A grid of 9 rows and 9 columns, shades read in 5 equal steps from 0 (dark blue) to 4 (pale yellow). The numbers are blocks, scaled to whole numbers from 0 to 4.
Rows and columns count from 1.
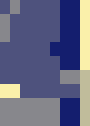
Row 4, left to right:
1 1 1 1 1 0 0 0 4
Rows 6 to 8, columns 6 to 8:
1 2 2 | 1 1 1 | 2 0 0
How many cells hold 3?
4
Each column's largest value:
4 4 2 2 2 2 2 2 4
